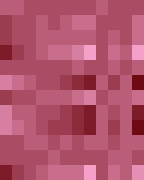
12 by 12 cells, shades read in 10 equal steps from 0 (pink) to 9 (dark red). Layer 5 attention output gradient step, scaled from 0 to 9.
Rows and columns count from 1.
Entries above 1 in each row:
12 12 12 10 12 12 12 12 12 12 12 10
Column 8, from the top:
5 3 4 0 5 8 2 8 8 4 5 0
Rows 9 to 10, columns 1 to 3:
2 3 4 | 5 5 4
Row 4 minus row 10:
3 1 1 0 -2 -1 -3 -4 1 -2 0 -4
